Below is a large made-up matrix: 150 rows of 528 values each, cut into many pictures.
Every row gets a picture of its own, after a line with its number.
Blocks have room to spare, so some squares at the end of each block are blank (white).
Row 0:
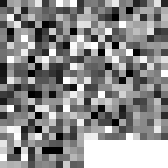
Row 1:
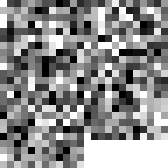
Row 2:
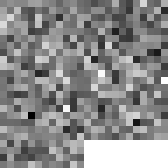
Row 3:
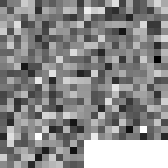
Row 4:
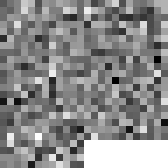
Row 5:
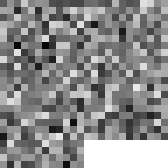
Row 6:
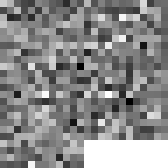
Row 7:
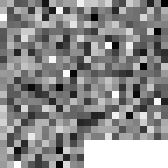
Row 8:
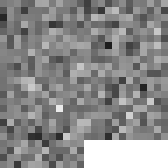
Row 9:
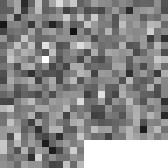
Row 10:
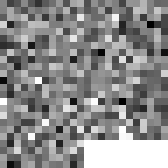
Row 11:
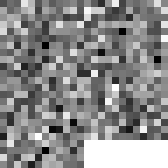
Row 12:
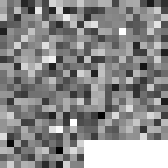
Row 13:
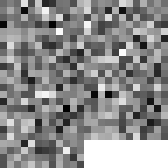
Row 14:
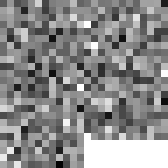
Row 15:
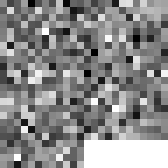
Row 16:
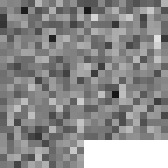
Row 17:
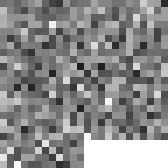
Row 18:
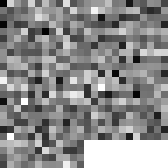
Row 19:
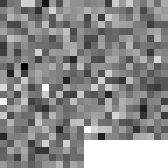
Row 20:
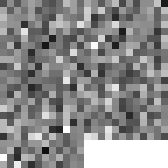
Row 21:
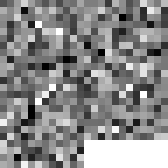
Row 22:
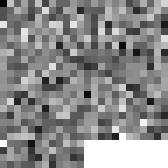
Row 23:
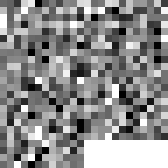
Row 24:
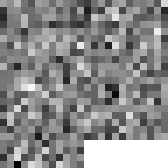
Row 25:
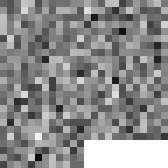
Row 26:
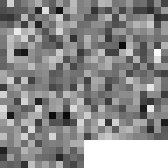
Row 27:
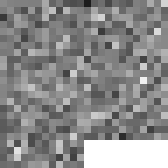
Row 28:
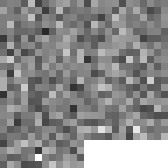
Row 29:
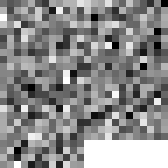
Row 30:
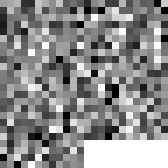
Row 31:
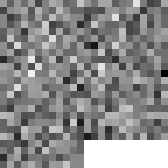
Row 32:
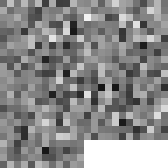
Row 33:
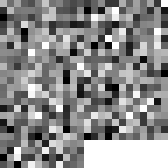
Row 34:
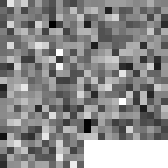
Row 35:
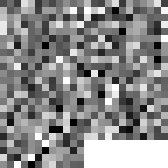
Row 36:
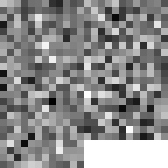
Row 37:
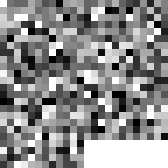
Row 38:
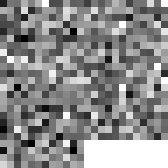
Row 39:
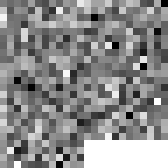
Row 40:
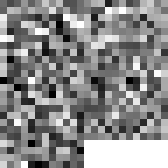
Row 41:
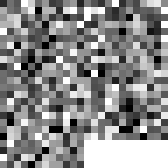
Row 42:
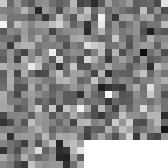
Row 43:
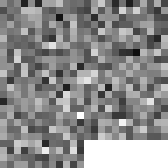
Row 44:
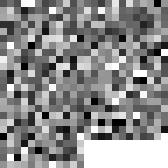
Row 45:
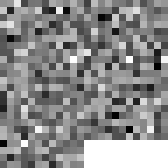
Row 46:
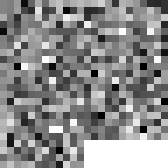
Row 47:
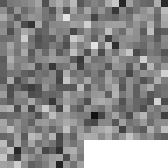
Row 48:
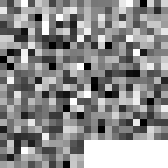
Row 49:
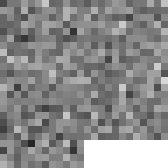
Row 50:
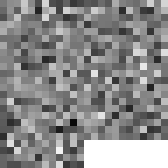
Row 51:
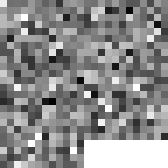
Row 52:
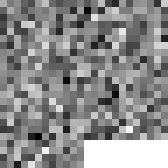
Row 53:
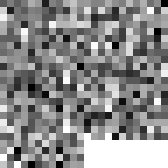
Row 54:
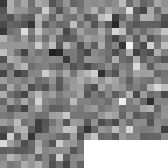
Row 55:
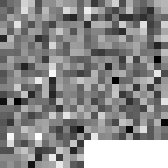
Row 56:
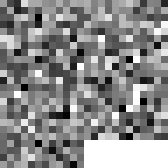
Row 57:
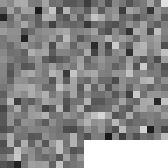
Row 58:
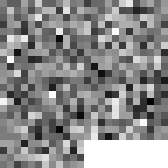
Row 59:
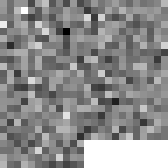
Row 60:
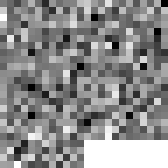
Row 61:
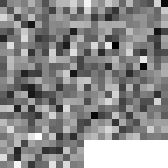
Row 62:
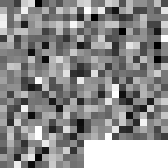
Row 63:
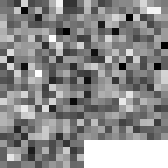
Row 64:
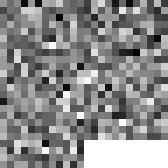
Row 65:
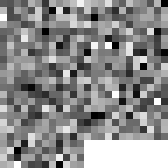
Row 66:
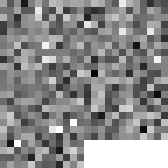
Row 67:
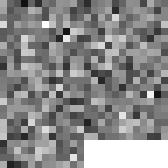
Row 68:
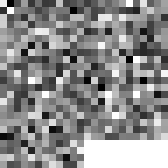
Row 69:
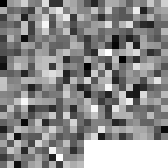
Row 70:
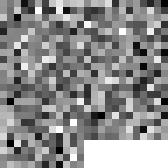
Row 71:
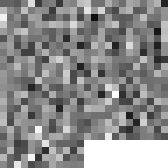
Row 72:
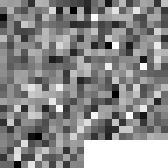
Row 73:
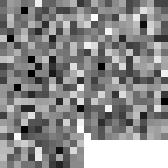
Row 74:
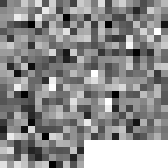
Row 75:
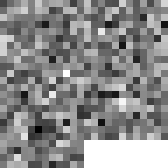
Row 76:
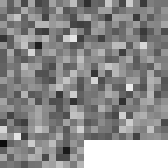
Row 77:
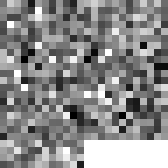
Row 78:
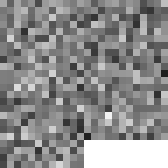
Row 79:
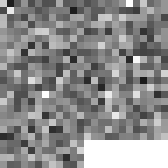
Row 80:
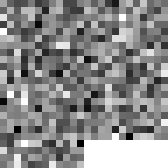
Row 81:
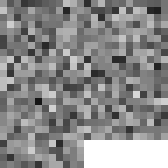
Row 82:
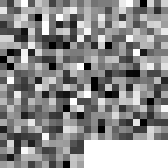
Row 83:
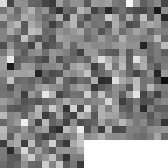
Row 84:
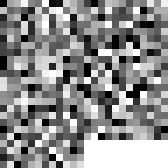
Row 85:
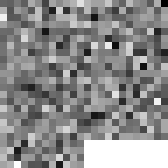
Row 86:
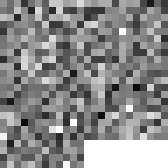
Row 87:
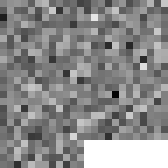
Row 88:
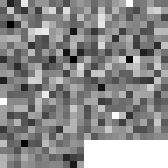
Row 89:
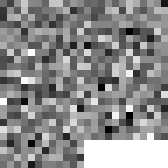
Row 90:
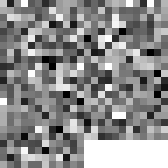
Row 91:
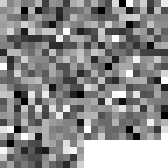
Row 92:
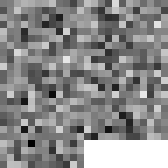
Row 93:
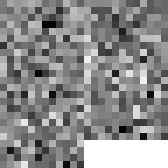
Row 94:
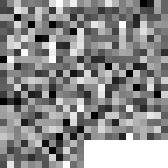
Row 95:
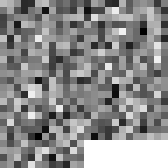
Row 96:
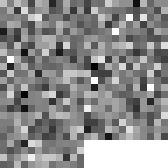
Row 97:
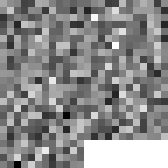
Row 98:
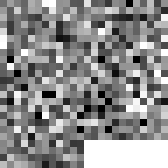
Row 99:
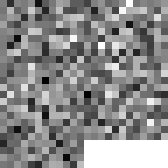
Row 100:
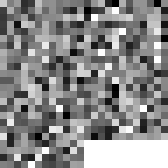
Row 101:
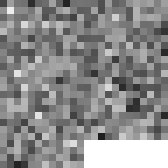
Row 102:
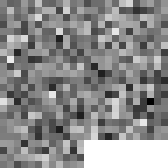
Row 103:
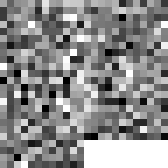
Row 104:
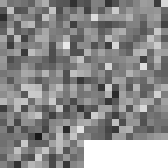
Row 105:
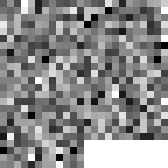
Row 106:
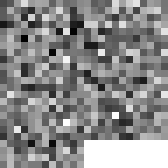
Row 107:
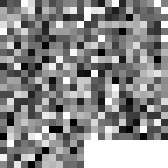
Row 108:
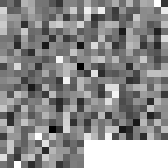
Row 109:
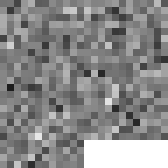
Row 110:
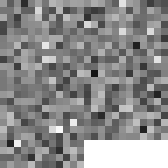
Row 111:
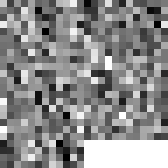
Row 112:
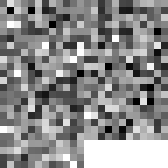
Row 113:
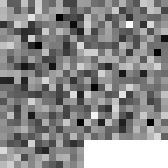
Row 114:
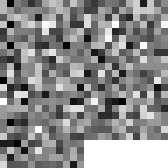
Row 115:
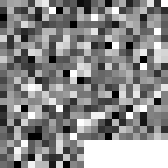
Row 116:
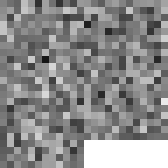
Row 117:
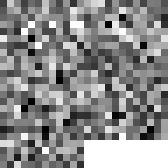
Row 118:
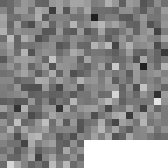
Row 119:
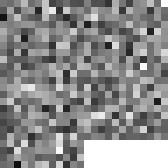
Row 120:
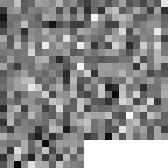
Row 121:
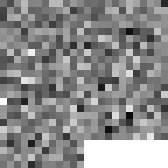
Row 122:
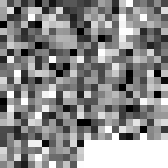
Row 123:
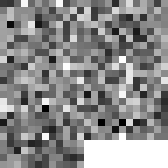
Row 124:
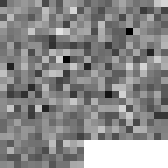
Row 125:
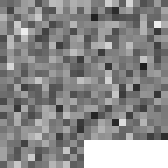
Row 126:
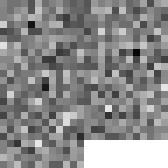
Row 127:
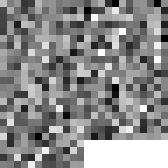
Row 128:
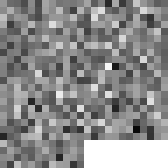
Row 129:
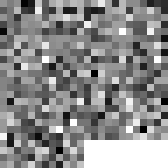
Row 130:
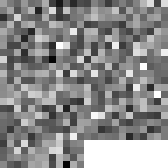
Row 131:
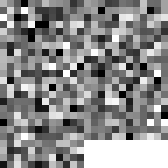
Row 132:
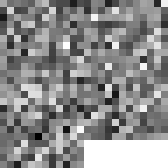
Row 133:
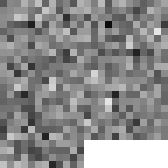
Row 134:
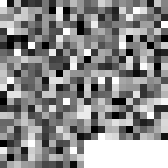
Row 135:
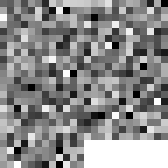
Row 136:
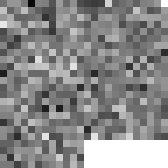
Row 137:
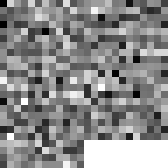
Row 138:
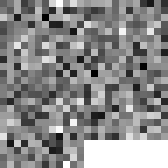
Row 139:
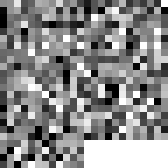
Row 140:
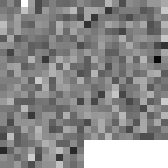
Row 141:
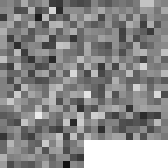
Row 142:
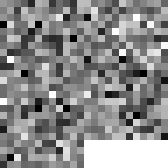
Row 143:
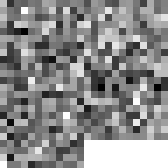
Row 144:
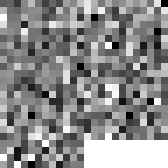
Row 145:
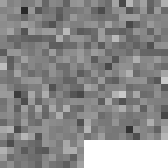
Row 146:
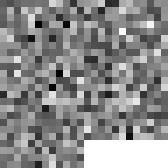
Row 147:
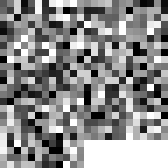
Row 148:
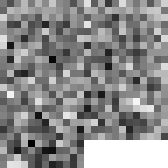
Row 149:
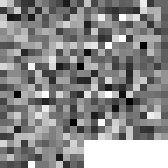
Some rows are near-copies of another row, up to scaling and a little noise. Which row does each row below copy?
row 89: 121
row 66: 110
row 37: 51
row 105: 140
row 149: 6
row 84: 69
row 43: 64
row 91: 145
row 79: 68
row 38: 49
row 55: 4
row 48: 82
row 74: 133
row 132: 104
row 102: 58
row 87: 115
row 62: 23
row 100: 127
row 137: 18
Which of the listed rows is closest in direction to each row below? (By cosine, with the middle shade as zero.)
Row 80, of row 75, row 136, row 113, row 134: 134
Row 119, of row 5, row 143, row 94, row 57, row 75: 57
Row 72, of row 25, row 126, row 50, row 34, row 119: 119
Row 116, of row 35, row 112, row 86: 35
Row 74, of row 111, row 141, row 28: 141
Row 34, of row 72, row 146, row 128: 72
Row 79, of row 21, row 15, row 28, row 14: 15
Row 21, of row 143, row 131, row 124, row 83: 124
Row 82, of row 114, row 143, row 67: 143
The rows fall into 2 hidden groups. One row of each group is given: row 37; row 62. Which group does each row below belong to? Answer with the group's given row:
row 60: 62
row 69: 37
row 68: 37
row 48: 37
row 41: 62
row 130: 62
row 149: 37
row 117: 37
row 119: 62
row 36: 37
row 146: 37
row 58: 37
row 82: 37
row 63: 37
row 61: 62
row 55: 62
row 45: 37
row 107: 62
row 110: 62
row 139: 62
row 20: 62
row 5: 62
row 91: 37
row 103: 37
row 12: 62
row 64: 37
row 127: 62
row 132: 62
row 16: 62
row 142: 37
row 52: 62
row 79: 37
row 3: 62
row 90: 37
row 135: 62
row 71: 62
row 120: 62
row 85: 62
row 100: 62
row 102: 37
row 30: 62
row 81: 37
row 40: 37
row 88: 37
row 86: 62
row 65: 62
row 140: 62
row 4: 62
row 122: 37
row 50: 62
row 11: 62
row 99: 37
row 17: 62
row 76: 37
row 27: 62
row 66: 62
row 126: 37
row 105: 62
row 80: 37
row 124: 37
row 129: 62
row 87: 62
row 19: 37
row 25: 62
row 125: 62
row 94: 62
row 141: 62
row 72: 62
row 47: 62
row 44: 37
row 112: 37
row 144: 62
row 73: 62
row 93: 37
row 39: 62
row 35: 62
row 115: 62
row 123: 37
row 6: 37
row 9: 62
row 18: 37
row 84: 37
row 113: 37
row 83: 37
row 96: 37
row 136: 37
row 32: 37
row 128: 37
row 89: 37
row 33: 62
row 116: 62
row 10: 37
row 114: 37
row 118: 62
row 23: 62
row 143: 37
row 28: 37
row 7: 62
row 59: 37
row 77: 37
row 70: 62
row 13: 37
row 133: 37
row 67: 37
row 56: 37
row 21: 37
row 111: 37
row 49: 37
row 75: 37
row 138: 62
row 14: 62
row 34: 37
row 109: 62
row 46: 62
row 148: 37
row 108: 62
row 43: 37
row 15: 37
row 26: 37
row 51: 37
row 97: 62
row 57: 62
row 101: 37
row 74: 37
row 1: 37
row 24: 62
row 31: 62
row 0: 62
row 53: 62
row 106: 37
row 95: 62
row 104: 62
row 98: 37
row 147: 62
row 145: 37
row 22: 37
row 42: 37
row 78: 62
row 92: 37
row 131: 37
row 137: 37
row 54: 37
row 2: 37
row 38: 37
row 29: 62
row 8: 62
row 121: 37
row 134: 37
